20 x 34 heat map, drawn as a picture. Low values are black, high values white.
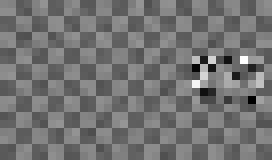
The middle right is the roughest part. No overall slope runs across the table. A checkerboard runs through the table. An odd patch, rougher than its surroundings, sits in the middle right.
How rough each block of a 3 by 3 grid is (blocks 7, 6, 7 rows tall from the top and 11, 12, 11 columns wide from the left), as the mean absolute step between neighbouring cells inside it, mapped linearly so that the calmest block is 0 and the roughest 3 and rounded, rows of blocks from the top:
000
003
000
